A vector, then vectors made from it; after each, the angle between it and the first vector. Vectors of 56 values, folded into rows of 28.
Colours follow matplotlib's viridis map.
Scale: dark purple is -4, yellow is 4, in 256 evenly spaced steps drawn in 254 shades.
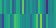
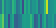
nearly opposite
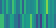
nearly opposite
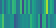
nearly opposite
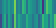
orthogonal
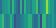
nearly opposite
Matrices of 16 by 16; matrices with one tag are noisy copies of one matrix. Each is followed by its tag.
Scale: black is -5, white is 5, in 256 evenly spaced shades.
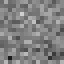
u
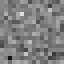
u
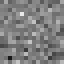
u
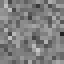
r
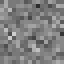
r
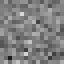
u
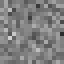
r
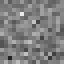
u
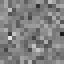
r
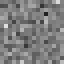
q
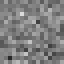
u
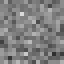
u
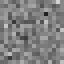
q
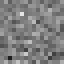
u
